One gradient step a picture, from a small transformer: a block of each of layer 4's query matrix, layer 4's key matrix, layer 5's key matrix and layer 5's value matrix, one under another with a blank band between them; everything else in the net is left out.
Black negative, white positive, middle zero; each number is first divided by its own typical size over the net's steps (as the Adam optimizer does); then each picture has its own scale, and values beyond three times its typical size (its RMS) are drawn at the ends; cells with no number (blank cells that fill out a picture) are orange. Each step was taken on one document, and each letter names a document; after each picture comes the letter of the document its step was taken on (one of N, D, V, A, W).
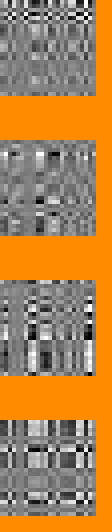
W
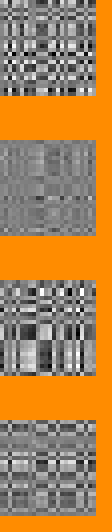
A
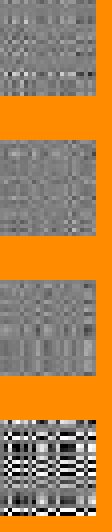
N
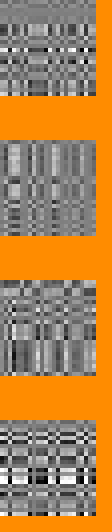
W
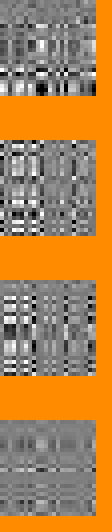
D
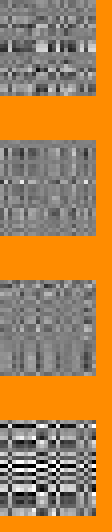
A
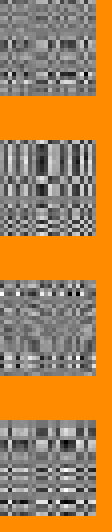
D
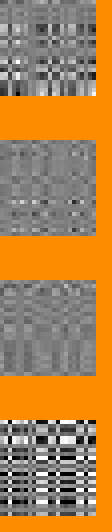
N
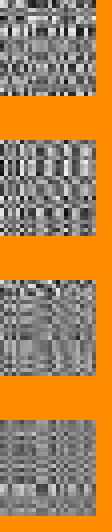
A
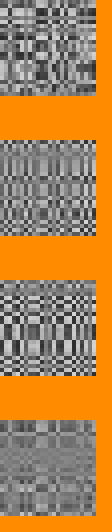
A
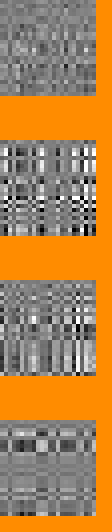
D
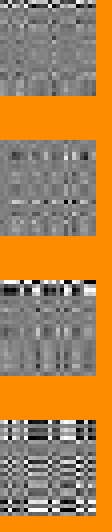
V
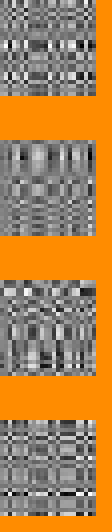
W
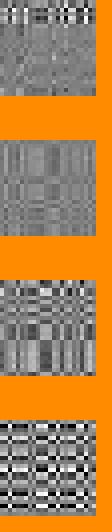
N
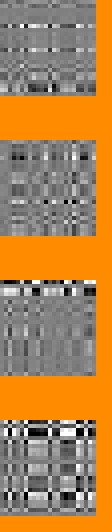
V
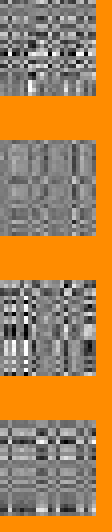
D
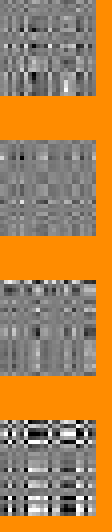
V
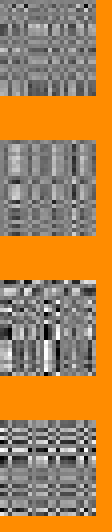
W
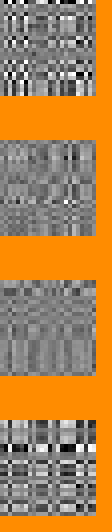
N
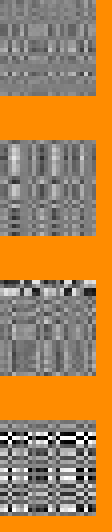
W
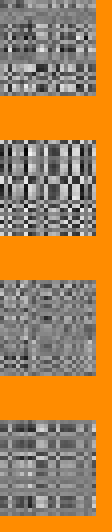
A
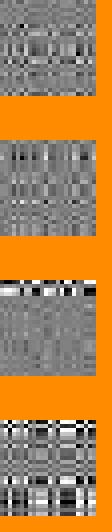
V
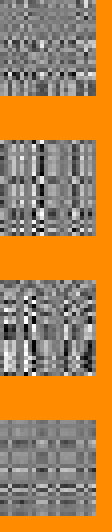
D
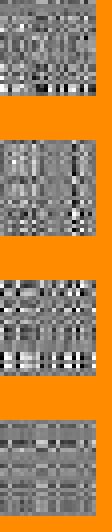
D
